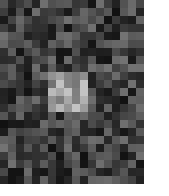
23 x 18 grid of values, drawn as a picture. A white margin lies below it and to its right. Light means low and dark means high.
Average level on the scale: 70%. Ninth with the lowest average: centre. Slope: none. Stripes: none. Odd patch: lower, in the centre.
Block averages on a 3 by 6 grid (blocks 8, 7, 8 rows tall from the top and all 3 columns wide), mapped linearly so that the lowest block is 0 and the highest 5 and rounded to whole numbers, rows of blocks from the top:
4 5 4 4 5 4 / 4 5 0 1 5 4 / 5 4 5 4 4 4
